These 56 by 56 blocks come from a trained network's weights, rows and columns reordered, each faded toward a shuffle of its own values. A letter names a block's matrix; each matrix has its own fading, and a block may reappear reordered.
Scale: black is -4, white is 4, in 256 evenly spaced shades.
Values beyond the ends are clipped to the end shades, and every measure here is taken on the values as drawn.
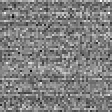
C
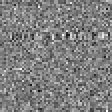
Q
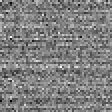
C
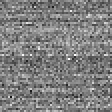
C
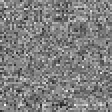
Q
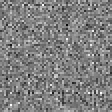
Q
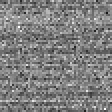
C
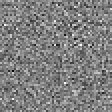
Q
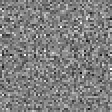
Q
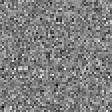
Q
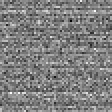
C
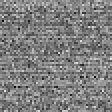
C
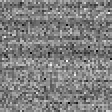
C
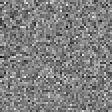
Q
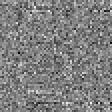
Q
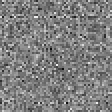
Q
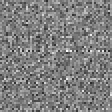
Q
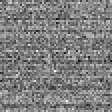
C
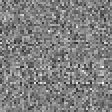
Q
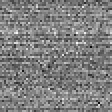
C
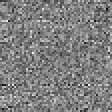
Q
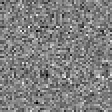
Q
